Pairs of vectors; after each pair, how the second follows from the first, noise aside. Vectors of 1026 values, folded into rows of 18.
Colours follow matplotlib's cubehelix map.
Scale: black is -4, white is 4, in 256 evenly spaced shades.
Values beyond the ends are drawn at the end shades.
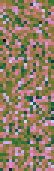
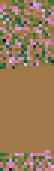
partly zeroed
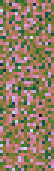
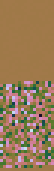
partly zeroed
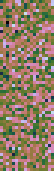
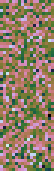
wrapped around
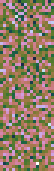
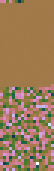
partly zeroed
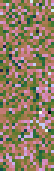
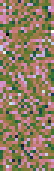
wrapped around
